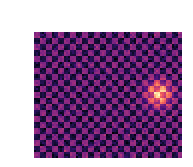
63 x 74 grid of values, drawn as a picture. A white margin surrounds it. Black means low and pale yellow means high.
Grain: checkered. Ninth with the highest average: middle right. Bumps: one, in the middle right. Slope: none.
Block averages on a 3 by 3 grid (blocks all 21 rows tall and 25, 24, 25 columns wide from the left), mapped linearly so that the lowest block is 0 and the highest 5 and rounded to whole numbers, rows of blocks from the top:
0 0 0
0 0 5
0 0 0
